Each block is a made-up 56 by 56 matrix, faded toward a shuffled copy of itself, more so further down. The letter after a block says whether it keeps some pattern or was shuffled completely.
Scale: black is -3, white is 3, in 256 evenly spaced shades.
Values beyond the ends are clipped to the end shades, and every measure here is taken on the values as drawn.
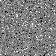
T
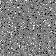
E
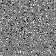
T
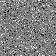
T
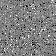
E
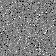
T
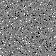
T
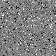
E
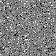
E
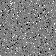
T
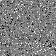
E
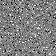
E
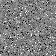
T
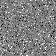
T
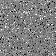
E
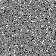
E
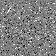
E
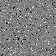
T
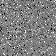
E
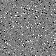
T
